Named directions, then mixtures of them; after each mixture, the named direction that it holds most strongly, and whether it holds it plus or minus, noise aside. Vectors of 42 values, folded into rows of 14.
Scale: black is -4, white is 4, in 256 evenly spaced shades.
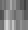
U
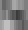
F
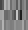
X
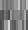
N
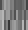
N, minus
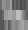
F, minus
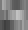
F, minus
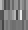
X, minus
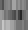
F, plus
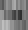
F, plus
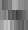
F, plus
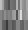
X, minus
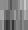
U, minus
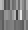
X, minus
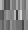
X, minus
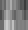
U, plus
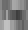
F, plus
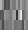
X, minus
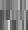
N, plus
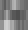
F, plus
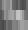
F, minus
